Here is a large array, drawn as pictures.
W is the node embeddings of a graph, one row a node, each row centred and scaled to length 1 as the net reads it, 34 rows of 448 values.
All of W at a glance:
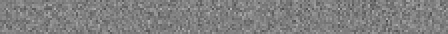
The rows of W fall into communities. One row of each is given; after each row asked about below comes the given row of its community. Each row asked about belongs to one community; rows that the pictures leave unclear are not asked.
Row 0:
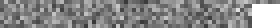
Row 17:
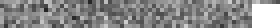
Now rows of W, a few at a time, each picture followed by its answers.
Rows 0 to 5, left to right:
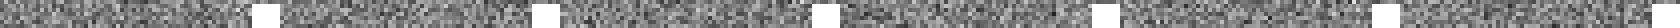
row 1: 17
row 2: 17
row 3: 0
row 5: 17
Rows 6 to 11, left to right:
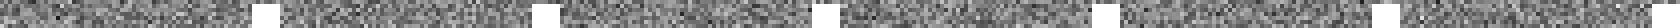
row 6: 0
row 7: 17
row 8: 0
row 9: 0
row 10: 17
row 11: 0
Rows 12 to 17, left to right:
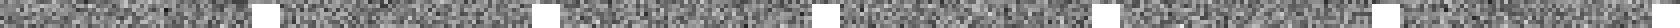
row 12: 17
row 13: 17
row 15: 17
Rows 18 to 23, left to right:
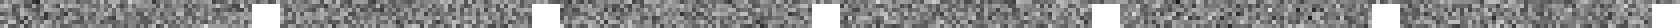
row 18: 0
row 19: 17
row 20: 0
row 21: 0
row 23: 0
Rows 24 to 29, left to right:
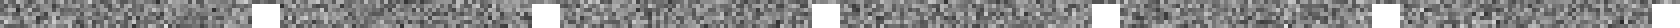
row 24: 0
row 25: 17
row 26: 17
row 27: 0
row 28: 0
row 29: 17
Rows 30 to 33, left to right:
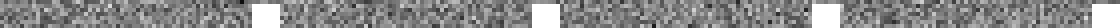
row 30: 17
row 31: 17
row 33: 17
